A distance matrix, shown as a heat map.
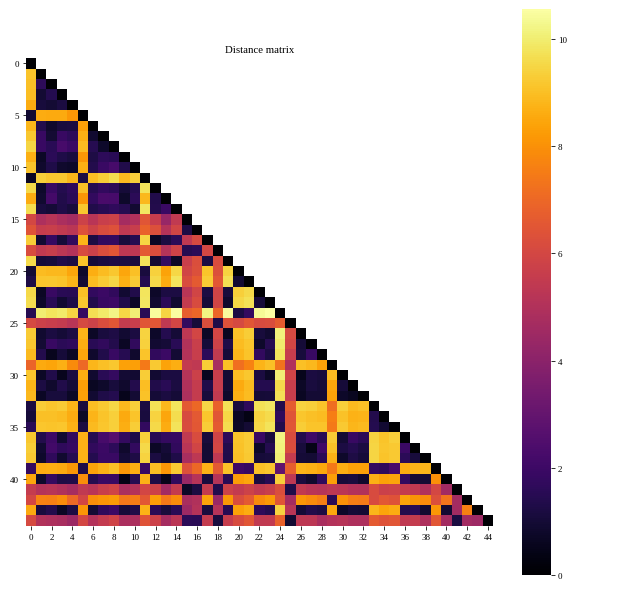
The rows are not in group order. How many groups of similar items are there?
4
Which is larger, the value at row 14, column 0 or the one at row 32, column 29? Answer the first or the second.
the first
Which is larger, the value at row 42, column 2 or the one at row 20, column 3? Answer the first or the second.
the second
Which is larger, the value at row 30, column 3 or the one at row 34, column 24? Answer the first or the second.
the second
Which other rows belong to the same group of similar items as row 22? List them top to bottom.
1, 2, 3, 4, 6, 7, 8, 9, 10, 12, 13, 14, 17, 19, 23, 26, 27, 28, 30, 31, 32, 36, 37, 38, 40, 43
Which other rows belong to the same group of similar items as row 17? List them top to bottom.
1, 2, 3, 4, 6, 7, 8, 9, 10, 12, 13, 14, 19, 22, 23, 26, 27, 28, 30, 31, 32, 36, 37, 38, 40, 43
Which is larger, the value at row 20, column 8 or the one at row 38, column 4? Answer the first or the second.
the first
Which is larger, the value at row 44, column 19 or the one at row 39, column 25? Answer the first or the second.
the second
